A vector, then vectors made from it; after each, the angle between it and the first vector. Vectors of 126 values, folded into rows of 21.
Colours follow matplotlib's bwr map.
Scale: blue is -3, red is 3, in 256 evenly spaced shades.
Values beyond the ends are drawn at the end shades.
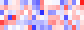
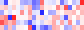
nearly parallel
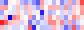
nearly parallel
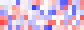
partly aligned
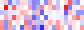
partly aligned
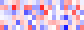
partly aligned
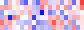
nearly parallel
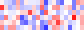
partly aligned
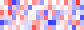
partly opposed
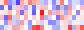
partly opposed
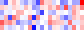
nearly parallel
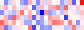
nearly parallel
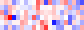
partly opposed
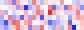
partly opposed
